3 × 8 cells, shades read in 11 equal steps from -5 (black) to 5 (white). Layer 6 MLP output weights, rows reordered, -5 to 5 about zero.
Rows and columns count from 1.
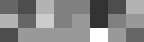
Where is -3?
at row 1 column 6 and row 2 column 6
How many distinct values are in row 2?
6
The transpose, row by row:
-1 2 -2 / -2 -1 1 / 2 3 1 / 0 0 1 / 0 1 1 / -3 -3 5 / -2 0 1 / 2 1 -1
